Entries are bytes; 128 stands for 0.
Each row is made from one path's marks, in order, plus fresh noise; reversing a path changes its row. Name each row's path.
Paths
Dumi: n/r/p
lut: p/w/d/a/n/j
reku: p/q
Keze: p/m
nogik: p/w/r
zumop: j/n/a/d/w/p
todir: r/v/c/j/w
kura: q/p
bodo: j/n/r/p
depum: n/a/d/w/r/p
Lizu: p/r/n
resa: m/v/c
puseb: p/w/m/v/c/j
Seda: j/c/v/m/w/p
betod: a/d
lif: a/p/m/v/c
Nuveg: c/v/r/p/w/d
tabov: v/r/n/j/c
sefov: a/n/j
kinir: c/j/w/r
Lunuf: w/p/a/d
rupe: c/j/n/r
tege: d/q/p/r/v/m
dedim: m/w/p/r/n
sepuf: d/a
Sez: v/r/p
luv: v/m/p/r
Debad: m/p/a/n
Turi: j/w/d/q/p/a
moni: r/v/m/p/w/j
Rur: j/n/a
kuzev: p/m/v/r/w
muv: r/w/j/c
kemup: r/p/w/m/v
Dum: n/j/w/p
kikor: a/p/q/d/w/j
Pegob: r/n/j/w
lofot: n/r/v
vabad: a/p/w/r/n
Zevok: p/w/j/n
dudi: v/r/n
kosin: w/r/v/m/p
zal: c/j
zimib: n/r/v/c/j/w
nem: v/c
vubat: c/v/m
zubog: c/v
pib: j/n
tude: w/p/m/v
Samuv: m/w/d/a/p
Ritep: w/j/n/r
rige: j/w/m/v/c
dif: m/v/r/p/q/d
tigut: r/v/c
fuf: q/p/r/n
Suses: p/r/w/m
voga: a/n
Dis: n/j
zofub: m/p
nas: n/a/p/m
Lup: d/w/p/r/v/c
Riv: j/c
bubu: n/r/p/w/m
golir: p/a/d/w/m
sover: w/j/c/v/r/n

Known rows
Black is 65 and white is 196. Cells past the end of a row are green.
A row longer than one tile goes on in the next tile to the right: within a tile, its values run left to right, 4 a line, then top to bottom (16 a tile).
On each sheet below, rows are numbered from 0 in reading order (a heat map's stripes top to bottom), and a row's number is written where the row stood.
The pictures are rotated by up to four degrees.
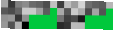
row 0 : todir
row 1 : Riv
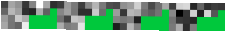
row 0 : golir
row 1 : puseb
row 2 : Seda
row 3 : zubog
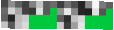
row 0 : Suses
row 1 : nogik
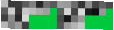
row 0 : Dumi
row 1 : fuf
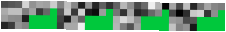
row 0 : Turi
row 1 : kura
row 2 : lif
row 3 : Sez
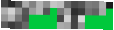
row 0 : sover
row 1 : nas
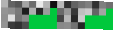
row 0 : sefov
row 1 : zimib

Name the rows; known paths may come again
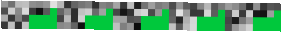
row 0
tege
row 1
zimib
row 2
Sez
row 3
Suses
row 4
fuf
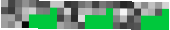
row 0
moni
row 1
bubu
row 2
Ritep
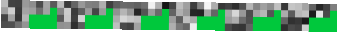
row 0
Dum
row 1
depum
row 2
vabad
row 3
golir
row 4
sover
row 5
zal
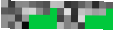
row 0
todir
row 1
Dumi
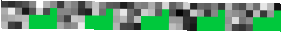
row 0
Lunuf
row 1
puseb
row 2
kosin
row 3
nem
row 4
sefov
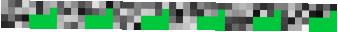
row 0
pib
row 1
lif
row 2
kemup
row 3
kuzev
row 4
rupe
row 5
kura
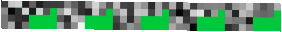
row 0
zubog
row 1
Zevok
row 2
Dis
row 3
tabov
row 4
Seda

